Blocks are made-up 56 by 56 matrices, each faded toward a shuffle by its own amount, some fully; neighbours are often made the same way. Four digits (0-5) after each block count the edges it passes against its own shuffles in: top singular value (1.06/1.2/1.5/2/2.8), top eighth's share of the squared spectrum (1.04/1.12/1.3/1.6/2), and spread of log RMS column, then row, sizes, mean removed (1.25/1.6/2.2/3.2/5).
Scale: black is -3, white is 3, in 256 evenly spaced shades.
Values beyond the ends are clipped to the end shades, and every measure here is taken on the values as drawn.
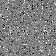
2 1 0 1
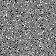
2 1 0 0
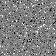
2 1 0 0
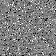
2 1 0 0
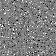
2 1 0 0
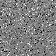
2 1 0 0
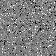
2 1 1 0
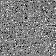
2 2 0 0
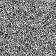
0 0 0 0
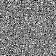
0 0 0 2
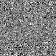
0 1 0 2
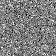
0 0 0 0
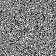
0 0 0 0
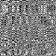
4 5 3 3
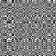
4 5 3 4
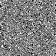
2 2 0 0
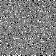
1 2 0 2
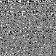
2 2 0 2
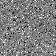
0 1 0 0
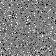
1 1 0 0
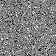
0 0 0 0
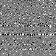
4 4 1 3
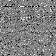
3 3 0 2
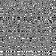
4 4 2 3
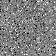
1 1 0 1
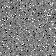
0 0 0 0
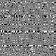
4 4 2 3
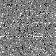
3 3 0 2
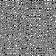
3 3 1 2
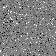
0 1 0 0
